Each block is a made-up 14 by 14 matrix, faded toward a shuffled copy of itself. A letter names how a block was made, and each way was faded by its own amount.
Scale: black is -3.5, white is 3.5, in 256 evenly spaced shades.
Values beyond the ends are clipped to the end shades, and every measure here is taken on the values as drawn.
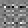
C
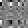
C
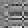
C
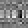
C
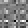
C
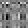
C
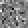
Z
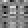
C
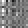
C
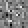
Z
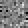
Z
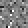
Z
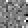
Z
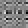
C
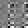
C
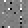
Z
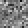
Z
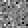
Z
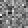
Z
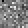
Z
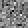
Z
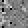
Z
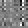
C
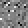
Z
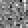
Z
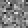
Z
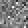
Z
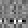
C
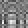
C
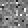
Z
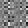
C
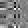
C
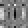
C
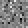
Z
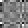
C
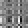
C
